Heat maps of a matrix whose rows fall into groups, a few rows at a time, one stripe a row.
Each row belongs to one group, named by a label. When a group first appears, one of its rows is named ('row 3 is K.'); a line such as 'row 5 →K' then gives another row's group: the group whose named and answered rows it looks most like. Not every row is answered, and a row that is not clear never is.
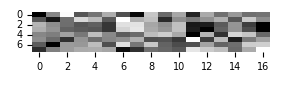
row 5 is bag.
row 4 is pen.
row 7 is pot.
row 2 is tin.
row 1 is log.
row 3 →tin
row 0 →pen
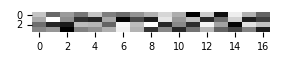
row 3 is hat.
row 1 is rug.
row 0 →pen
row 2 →log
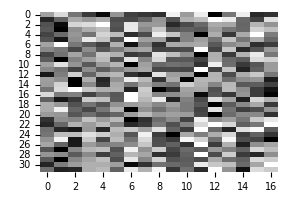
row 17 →log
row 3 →log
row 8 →pen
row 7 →bag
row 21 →pot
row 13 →hat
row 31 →log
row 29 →log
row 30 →pot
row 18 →tin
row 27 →log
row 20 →tin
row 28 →bag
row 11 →bag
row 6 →rug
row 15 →rug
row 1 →pot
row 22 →pot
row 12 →pen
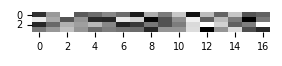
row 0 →pen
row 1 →bag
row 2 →pot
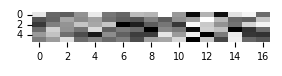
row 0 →pen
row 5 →pen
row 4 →rug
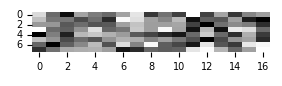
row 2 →tin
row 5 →tin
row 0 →bag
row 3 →pen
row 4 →hat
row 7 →pot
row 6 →log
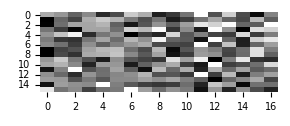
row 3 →log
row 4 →rug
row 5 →log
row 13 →tin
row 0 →bag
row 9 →rug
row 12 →bag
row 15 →tin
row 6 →bag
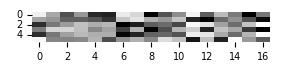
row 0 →bag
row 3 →rug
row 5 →pen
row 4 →pot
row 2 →pot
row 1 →tin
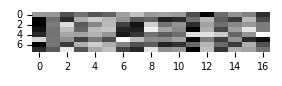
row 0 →tin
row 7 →pen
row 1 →hat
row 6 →hat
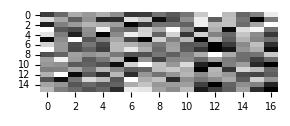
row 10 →tin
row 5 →pen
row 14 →tin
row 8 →pot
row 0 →pot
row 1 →bag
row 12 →rug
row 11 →pen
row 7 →tin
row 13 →log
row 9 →rug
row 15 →tin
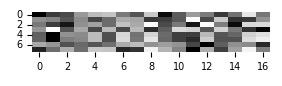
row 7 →pen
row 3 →rug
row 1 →bag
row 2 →log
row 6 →tin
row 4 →log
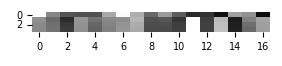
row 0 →tin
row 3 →bag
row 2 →bag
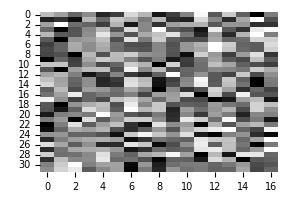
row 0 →bag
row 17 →tin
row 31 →rug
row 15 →hat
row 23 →pot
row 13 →bag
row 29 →hat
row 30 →rug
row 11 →log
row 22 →pen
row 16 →pen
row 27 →pot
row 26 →bag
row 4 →pen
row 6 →pot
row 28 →pen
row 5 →log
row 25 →pot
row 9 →hat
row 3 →log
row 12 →rug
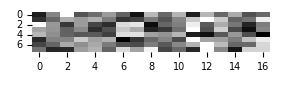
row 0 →pen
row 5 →pot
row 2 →bag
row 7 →log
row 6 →pot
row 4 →tin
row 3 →bag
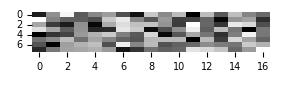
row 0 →pen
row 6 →log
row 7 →pot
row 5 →pen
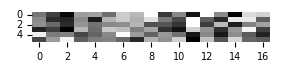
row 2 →bag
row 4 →tin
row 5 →pen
